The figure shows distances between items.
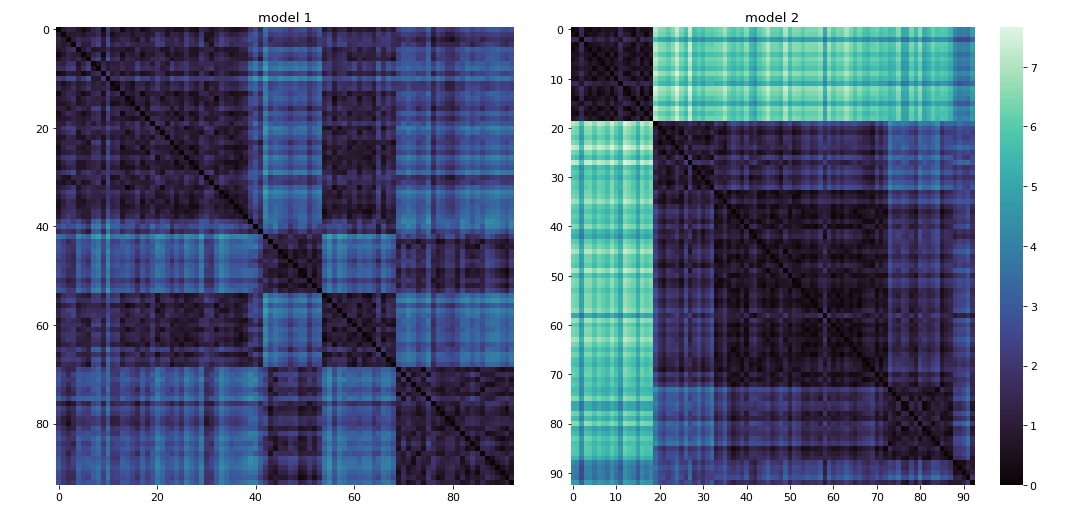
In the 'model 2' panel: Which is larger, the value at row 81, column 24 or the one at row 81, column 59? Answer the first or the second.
the first
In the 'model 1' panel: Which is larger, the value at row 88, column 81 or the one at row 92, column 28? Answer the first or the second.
the second
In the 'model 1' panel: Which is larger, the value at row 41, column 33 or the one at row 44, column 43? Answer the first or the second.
the first
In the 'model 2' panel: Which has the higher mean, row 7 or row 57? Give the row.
7
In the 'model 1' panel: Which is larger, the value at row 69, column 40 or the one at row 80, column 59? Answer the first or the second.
the first
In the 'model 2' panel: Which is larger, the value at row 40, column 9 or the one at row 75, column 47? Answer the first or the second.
the first
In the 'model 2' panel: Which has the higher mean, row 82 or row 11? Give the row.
11
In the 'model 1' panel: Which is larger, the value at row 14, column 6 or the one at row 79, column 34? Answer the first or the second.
the second
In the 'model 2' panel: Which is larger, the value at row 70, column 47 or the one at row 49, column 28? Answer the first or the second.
the second
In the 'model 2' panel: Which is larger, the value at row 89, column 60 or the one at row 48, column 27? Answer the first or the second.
the first
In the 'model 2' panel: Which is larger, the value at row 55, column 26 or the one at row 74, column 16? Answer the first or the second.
the second
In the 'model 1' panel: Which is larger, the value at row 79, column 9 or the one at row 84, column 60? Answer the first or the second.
the second
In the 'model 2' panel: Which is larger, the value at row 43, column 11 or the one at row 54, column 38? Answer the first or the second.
the first
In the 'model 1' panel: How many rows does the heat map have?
93
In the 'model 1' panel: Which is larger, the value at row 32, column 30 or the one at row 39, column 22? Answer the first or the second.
the second
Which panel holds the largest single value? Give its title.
model 2
